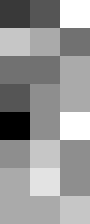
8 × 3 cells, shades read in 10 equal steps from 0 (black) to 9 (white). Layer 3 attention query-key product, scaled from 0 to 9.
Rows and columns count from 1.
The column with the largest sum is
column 3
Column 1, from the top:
2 7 4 3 0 5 6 6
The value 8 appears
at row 7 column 2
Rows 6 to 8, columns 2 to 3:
7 5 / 8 5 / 6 7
